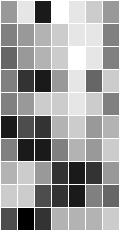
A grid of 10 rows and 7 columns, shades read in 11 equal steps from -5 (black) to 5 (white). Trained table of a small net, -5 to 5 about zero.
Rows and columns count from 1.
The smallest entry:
-5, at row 10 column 2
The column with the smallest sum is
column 3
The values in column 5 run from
-4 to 5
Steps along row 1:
up down up down down down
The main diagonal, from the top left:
1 1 2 1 4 1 3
